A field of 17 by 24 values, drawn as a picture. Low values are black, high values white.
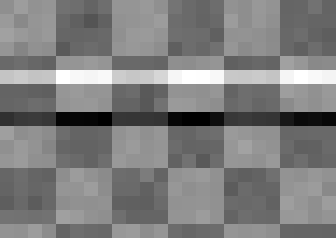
Odd lines: rows 6 and 9. Slope: none. Average level on the scale: 50%.
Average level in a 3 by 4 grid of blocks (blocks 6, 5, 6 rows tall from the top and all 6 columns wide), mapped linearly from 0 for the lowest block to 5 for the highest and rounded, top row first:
5 5 4 4 | 0 0 0 0 | 2 2 3 3
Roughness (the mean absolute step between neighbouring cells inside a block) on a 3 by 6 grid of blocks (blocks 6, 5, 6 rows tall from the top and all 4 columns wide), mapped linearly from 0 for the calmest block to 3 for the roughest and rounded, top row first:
1 1 1 1 1 1 | 1 3 1 3 1 3 | 0 0 0 0 0 0
